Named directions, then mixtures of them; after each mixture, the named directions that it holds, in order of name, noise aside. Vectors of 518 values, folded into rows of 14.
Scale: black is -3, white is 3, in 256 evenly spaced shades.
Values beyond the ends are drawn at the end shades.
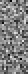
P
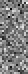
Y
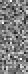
P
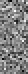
P, Y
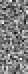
P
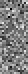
Y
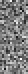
P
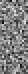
P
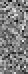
P, Y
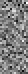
P, Y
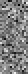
P, Y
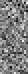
P, Y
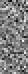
P, Y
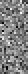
P, Y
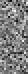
P, Y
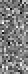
P, Y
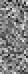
P, Y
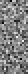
P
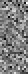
P, Y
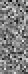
P, Y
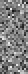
Y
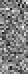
Y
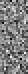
P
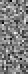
P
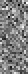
P, Y
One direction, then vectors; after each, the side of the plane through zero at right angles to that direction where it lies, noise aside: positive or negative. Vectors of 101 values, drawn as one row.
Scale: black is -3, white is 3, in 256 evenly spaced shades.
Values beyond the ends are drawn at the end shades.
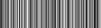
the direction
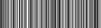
positive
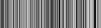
positive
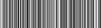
negative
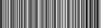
positive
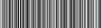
negative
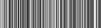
negative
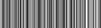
negative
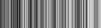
positive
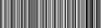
positive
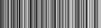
positive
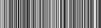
negative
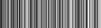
positive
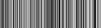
positive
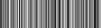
positive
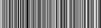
negative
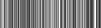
negative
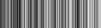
positive
